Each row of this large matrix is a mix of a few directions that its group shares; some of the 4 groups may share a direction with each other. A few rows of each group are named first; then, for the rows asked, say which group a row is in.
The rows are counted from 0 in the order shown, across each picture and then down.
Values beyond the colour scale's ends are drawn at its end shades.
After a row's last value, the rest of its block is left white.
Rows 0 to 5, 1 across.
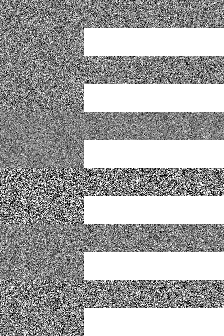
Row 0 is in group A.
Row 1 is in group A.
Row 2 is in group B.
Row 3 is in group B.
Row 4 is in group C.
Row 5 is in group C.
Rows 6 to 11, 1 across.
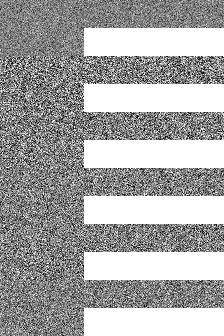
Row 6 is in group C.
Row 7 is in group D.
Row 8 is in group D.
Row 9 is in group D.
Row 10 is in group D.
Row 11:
D
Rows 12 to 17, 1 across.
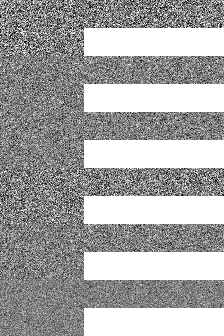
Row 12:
D
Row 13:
C
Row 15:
B
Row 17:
C
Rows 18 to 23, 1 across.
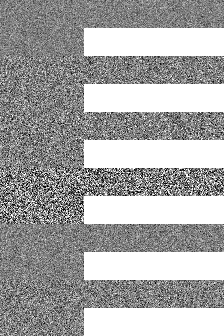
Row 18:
B
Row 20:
D
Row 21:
A
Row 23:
A
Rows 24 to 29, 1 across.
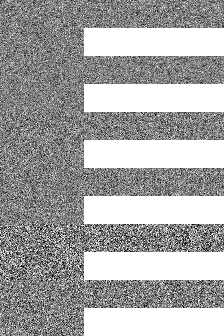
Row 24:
C
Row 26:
A
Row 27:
D
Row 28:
B
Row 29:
D
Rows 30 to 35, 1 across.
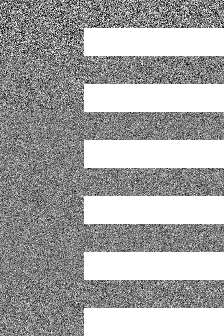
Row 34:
D
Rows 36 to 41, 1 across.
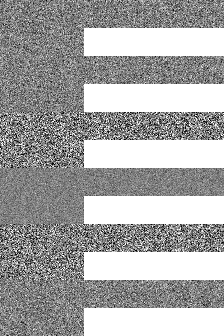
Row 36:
D
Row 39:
D
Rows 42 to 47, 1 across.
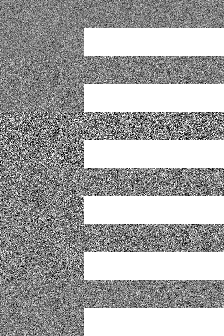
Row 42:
C
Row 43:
C
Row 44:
C
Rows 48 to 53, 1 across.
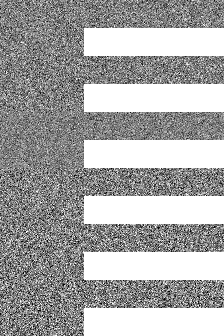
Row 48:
B
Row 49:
A
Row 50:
D
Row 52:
A
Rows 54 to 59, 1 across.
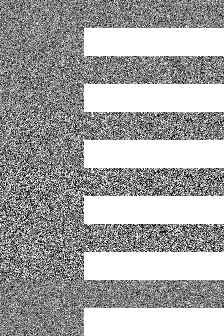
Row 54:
C
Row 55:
D
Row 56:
A
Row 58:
D
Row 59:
C
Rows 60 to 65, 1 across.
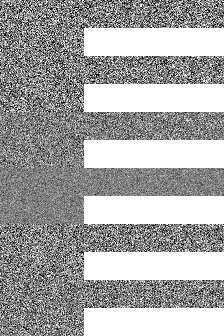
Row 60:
C
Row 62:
A
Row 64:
C
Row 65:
D
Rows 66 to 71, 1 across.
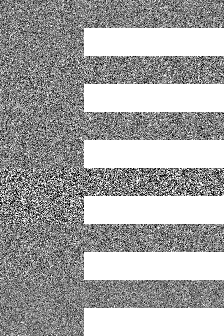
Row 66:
D
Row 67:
D
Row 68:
C
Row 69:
B
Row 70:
A
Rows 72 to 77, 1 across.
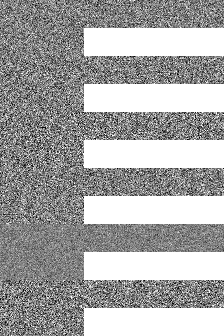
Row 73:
A
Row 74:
D
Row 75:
D
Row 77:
C
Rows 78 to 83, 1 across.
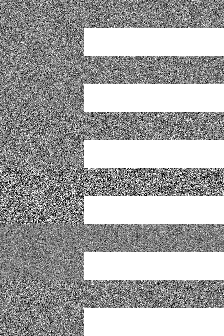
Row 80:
A
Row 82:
D
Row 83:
A
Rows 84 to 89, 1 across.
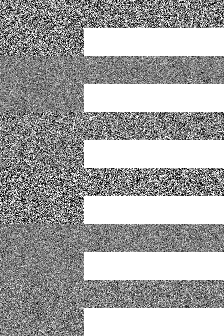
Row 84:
A
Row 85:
B
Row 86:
D
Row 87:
B
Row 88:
B
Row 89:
C
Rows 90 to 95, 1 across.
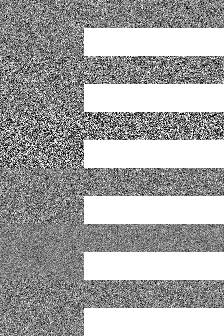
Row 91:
C
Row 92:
A
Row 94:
C
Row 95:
A
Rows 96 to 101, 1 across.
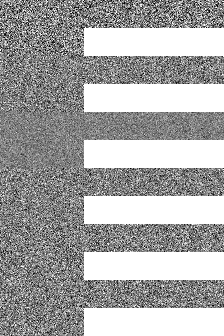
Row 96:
C
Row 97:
D
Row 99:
B
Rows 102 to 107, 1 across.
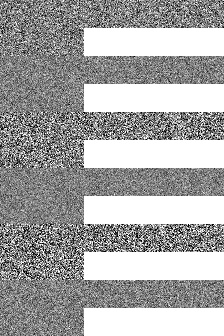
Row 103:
A
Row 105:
B
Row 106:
D
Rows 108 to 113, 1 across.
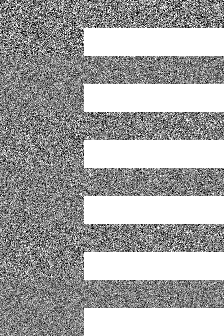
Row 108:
C
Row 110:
A
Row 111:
C
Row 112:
A
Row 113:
A
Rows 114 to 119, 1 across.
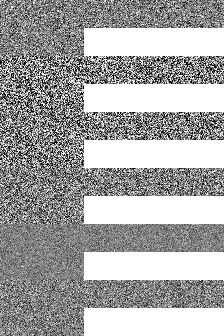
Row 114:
C
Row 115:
A
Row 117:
A
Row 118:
B
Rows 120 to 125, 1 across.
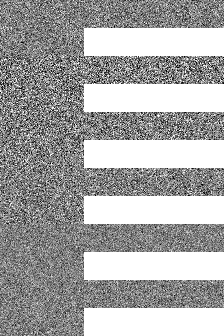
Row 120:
B
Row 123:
B
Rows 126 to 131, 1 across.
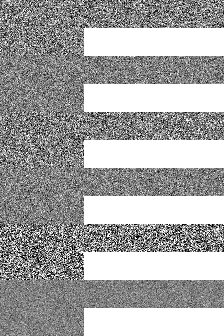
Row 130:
C
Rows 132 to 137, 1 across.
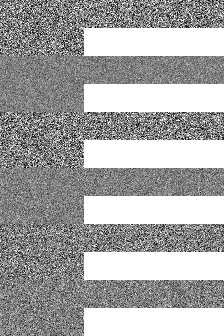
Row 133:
A
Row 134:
C
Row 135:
D
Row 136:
D
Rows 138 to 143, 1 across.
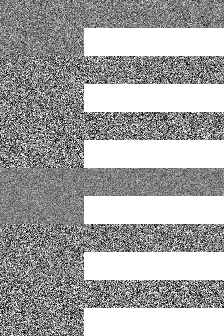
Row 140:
B
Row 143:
B
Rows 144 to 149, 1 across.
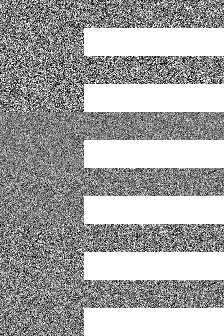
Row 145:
B
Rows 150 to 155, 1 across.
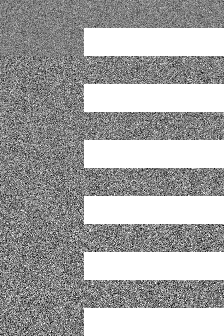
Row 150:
B
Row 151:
B
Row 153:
B
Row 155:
A
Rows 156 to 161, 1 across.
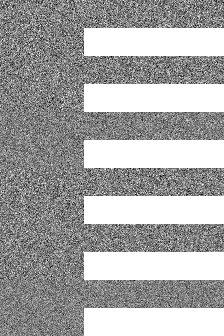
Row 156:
D
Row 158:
A
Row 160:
A
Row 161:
A
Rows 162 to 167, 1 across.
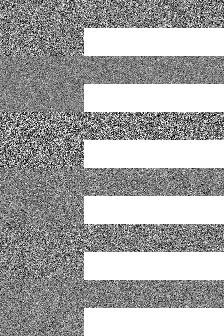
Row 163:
A
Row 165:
B
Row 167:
C
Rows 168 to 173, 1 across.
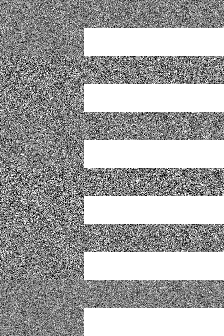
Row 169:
A
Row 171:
C
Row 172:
B
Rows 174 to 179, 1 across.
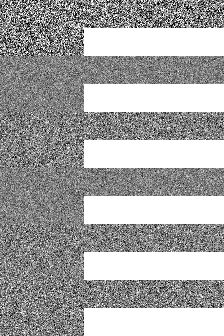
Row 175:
A
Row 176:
C
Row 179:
B
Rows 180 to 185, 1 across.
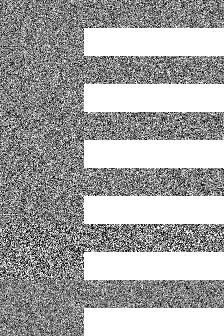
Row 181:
C
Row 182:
C
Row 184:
A
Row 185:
A
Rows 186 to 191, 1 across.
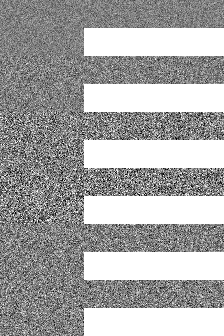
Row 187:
A
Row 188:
D
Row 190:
A
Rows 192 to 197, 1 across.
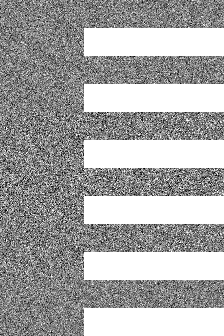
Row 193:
A
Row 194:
A
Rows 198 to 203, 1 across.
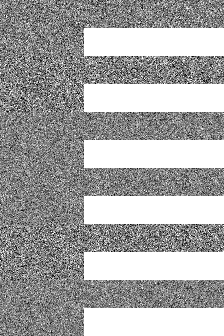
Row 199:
B
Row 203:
A
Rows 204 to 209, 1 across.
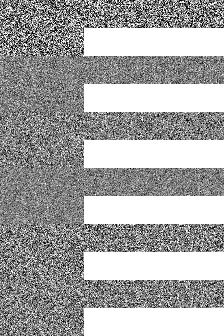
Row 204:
A
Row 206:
A
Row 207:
D
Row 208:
A
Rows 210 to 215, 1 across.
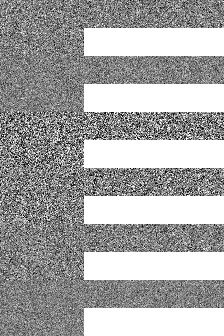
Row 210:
B
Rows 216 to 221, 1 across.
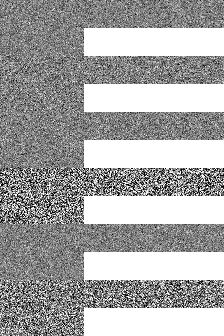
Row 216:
D
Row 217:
C
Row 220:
A
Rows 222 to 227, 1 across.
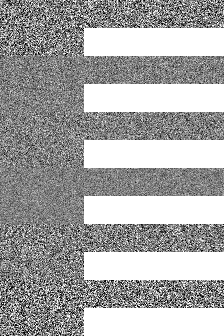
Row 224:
A
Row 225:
C
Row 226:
D
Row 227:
C
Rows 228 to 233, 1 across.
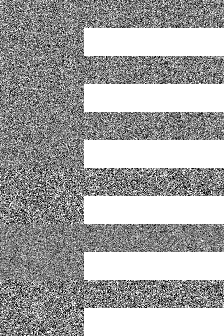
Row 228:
D
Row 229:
D
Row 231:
B
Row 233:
C
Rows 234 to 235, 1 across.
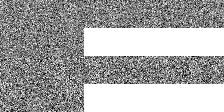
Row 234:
D
